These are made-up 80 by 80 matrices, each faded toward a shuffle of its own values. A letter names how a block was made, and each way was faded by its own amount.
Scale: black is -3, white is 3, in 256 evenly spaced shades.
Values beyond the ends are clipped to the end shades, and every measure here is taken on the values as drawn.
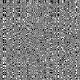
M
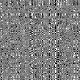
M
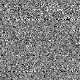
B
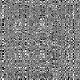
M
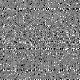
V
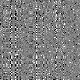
M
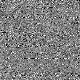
B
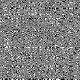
V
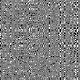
M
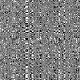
M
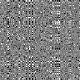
M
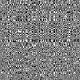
M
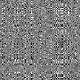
M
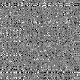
V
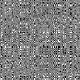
M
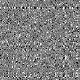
V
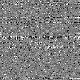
V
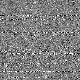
B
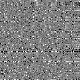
V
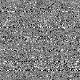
B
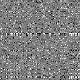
V
